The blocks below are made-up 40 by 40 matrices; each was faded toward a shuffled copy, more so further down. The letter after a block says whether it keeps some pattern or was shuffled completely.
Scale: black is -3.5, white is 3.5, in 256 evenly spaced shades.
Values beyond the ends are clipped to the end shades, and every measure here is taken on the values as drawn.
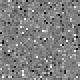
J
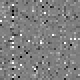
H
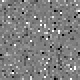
J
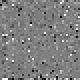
H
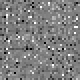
H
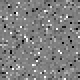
J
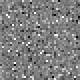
J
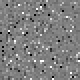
J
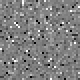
J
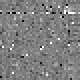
H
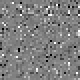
H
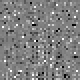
H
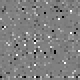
H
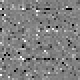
H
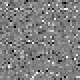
H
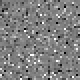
J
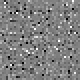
H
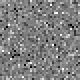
J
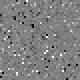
J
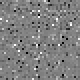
H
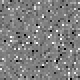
J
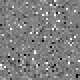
J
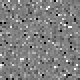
J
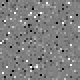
J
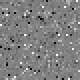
J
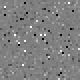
J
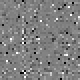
H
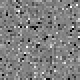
H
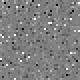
J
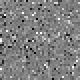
H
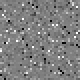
J
